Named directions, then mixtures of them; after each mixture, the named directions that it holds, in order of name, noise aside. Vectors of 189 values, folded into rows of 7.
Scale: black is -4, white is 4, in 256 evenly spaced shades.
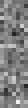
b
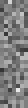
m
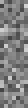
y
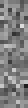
b, y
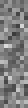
b, m, y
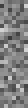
y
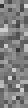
y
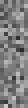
b, m, y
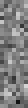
b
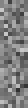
b, m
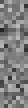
y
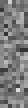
m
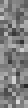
b, m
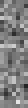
b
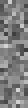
b, m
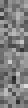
b, m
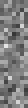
b, m, y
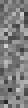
m, y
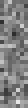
b, m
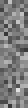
m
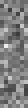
b, m, y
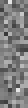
m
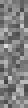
b, m, y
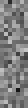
m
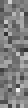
m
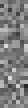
b, y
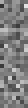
y
